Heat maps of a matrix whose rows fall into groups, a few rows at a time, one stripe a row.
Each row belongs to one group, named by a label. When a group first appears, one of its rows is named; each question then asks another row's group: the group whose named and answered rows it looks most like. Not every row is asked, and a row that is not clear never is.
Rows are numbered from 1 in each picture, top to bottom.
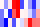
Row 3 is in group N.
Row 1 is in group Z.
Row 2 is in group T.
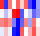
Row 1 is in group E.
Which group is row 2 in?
Z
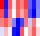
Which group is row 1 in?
E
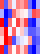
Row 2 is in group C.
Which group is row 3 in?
E
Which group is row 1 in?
E
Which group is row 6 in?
E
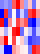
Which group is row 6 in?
C
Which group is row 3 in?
E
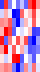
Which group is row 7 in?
Z
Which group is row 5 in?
E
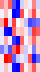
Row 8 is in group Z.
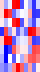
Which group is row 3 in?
Z
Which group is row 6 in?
C
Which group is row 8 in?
T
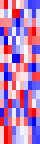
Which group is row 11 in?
T
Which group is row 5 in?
N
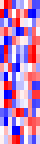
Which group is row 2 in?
E
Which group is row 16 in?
Z
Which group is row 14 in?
N
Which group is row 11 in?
C
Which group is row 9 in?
N
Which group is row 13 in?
T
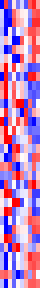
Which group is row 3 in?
C
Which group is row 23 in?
Z
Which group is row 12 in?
T
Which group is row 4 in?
N
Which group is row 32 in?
N
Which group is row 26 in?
C
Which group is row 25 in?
N
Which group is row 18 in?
C
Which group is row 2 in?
C
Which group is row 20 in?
T
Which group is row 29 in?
N
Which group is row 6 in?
C
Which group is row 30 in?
N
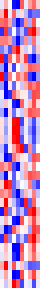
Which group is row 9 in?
E
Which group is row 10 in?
N
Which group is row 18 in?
C
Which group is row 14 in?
Z
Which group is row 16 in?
Z
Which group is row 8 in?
N
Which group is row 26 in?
C
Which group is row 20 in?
N
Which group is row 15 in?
Z
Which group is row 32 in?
Z
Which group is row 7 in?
E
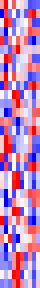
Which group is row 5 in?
E
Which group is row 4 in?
N
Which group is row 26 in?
N
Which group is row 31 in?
Z
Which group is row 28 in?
N
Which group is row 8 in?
N
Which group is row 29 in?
T
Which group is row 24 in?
Z
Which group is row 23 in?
C
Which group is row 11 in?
Z
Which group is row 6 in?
T
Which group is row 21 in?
Z
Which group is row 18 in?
E
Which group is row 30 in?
T
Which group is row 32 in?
T
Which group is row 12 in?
T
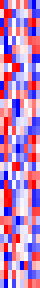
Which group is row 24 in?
C
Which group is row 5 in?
N
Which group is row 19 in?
Z
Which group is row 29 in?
C
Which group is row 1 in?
E
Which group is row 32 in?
N
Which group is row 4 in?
E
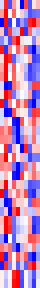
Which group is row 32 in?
Z
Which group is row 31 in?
Z
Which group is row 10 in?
C
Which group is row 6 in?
E
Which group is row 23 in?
C
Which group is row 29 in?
E
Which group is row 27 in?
N
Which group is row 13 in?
C
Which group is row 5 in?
T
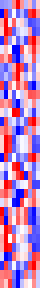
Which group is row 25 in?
E
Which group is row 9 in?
T
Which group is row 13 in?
Z
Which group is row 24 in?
E
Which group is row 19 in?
Z
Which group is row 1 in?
T
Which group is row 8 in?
T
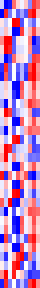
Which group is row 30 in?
Z
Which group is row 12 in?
N
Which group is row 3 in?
Z
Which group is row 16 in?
Z
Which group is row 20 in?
E
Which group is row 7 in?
C
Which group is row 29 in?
T
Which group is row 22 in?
Z
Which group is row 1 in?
C
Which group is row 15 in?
N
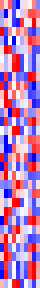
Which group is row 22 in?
C
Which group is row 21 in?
T
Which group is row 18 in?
E
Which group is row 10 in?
E
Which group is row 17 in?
C
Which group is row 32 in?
Z
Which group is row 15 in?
Z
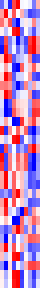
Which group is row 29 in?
Z
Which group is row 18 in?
E
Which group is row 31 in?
Z
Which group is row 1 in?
T
